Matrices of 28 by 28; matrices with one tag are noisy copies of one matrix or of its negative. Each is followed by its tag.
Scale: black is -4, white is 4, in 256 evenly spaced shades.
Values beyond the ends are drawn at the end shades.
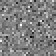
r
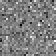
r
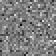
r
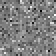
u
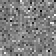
u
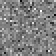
u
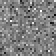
u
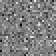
r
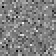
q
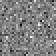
r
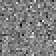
r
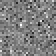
r
